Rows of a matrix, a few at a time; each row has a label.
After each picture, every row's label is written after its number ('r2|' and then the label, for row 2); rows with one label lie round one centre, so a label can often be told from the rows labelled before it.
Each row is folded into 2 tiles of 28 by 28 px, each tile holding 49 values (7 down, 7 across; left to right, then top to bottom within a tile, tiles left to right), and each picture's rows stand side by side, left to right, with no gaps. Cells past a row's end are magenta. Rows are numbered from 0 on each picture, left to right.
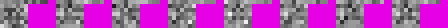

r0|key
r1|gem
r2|gem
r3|gem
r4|gem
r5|gem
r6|gem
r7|gem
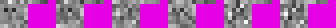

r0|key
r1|key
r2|gem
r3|key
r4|gem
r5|gem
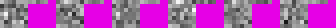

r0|gem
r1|key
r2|gem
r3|key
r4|key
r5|gem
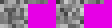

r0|key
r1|key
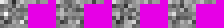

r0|gem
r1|gem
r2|gem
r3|gem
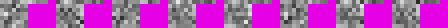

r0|gem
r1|key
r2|gem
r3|key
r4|key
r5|gem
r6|key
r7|key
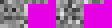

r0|key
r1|gem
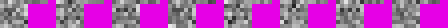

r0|key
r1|gem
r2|key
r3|key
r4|gem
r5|gem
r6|key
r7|key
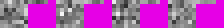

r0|key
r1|gem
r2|gem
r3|gem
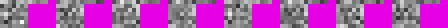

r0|gem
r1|key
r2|key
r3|key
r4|gem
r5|key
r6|key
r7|key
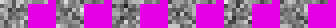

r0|gem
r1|key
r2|gem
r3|key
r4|gem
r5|key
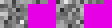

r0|gem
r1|key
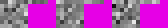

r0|key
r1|gem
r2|gem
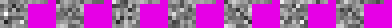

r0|gem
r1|key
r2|gem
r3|gem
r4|key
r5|gem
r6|key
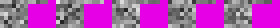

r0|gem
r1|gem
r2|key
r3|key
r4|key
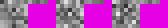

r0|key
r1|key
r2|gem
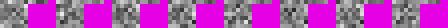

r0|key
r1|gem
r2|key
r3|key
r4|gem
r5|key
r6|key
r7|gem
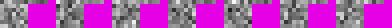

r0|key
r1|gem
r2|gem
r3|key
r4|key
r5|gem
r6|gem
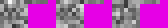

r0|key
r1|key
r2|gem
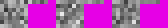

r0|key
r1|gem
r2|gem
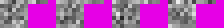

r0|gem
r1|gem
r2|gem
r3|key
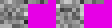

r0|key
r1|key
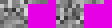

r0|key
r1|gem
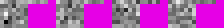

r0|gem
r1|gem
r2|key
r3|key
